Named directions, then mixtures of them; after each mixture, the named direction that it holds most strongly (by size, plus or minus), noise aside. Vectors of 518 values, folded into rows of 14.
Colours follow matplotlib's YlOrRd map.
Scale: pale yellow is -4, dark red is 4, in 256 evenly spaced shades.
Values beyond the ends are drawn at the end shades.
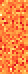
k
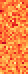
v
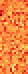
k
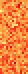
v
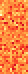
k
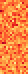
v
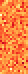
k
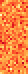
k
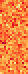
v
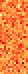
k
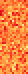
v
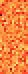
k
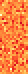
k
